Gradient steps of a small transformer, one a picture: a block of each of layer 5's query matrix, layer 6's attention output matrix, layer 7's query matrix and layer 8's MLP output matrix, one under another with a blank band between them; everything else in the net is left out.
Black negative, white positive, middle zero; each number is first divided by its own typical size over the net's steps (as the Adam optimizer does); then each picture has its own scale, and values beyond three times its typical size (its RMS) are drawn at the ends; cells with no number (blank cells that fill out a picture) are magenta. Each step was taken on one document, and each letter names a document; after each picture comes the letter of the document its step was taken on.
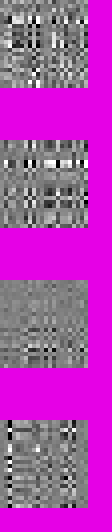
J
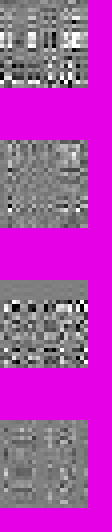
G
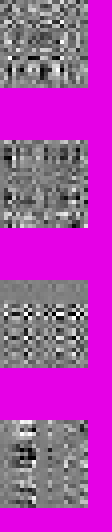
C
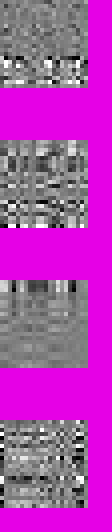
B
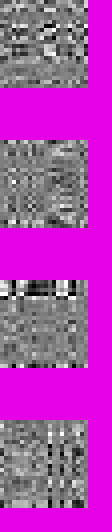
B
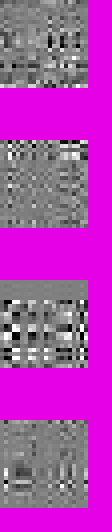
G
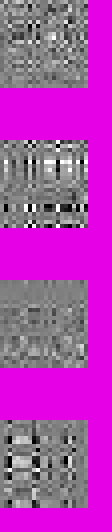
J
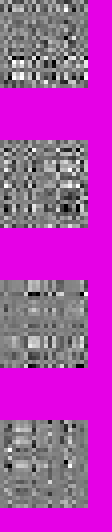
J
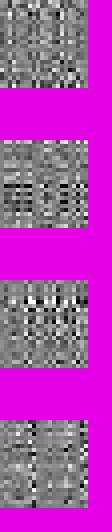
C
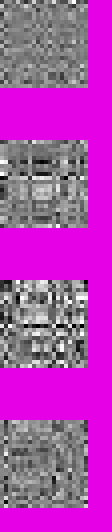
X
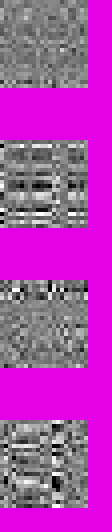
X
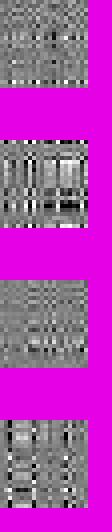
J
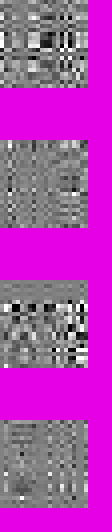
G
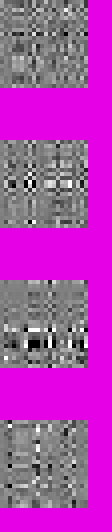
J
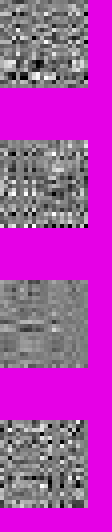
B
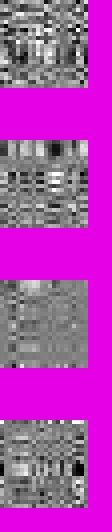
B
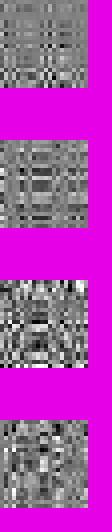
X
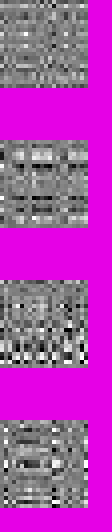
X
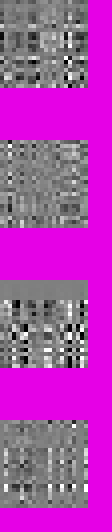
G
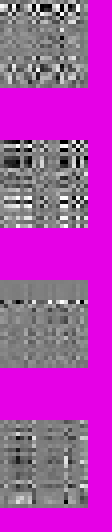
C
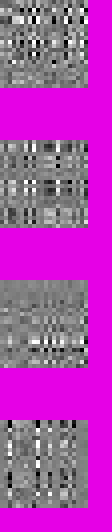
J
